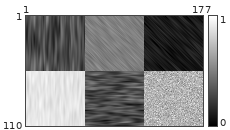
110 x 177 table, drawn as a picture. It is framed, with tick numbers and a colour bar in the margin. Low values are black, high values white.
The table splits into 2 rows of 3 panels. Panel 1,1: low, streaked downward. Panel 1,2: middling, slanting down to the right, faint in contrast. Panel 1,3: very low, slanting down to the right, faint in contrast. Panel 2,1: very high, streaked downward, faint in contrast. Panel 2,2: low, streaked across. Panel 2,3: high, fine-grained.
